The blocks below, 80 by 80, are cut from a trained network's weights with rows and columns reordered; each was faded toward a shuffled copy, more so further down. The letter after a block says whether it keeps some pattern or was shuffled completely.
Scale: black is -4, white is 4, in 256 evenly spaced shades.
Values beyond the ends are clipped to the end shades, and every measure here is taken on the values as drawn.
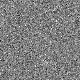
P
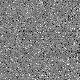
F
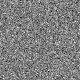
P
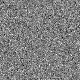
F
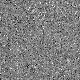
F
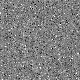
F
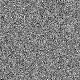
F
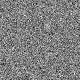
F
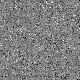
F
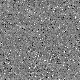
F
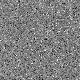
P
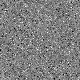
P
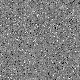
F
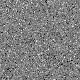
P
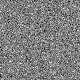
P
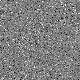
P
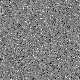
P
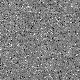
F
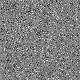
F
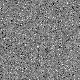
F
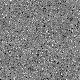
P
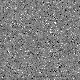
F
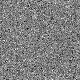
P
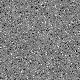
P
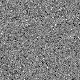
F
